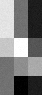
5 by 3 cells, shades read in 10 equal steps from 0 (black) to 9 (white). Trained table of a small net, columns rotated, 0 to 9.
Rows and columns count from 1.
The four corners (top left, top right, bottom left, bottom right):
8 1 4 1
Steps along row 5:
down up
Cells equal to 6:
1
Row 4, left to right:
4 5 6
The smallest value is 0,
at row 5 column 2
